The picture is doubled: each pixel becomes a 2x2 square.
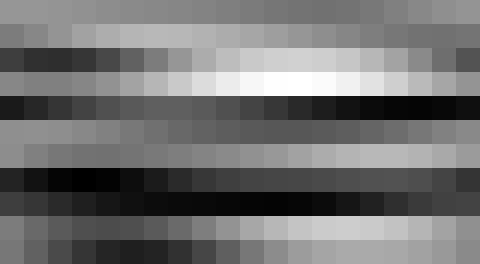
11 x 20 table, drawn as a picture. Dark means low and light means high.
The top middle is the ninth with the highest average. The ninth with the lowest average is the bottom left. Streaks run across, left to right.
